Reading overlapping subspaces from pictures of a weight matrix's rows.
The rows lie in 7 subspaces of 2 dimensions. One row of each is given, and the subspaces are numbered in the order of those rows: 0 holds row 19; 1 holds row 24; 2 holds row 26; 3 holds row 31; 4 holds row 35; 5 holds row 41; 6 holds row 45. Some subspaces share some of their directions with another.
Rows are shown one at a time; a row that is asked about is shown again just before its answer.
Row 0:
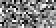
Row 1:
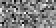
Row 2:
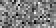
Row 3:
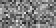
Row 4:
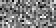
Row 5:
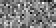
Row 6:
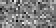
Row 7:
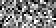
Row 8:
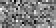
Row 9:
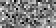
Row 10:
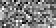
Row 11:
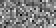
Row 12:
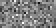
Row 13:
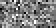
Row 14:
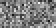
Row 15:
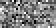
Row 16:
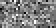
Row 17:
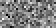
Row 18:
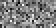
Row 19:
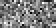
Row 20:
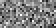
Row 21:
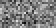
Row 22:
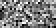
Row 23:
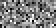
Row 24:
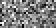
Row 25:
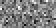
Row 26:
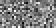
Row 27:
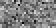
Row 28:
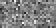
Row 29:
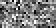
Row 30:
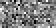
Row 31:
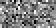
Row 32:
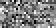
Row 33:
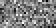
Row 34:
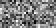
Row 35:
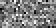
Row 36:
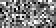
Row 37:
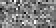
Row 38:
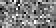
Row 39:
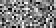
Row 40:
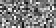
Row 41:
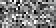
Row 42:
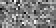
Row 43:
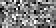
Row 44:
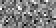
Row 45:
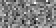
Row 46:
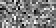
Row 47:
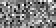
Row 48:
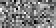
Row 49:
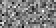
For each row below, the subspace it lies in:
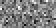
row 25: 3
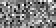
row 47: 0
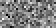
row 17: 5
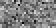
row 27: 0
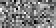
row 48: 0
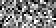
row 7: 3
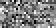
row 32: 3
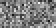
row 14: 0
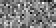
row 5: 0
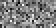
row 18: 4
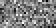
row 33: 4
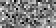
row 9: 5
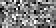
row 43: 6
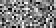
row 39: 2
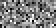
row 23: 4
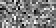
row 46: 2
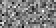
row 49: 1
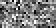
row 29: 2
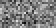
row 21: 5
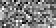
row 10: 3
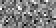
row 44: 3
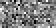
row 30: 6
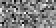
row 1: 1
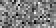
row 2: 1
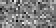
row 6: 6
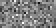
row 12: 2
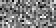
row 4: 6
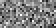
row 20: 4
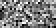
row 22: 3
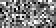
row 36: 0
